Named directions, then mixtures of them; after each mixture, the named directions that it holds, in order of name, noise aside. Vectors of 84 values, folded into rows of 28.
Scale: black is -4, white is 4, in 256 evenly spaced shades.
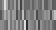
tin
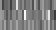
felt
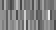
felt, tin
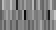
felt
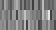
felt, tin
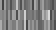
felt, tin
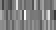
felt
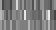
felt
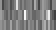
felt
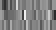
felt, tin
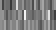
felt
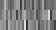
felt, tin
